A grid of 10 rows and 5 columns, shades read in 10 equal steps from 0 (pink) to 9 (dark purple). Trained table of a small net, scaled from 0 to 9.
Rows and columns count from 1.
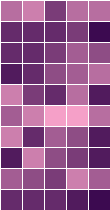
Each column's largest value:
8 7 7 8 9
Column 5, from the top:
3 9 5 3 8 3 8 8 4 9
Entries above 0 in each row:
5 5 5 5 5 3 5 5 5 5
